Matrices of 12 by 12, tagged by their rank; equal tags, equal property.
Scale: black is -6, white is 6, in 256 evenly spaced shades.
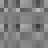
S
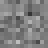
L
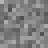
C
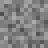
C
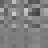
L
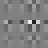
S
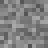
C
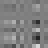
S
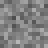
C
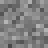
C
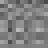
L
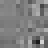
L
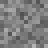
C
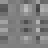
S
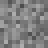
C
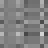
S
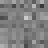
L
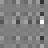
S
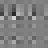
S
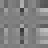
S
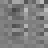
L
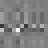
L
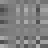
S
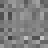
L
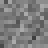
C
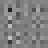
L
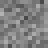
C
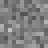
C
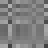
S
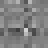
L
